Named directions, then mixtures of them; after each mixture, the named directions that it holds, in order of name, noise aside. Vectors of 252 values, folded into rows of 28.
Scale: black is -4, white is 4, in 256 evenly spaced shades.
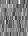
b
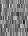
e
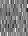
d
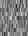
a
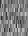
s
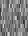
a, e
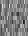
e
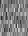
s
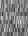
s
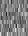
d, s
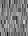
d, e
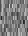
e, s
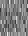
d, e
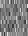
a, d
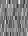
b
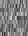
a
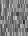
e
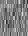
b, d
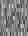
b, e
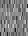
d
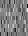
d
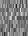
a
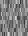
a, e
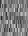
s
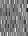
d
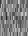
b, s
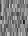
e, s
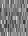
d, e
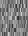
a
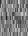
b, s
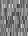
b, e
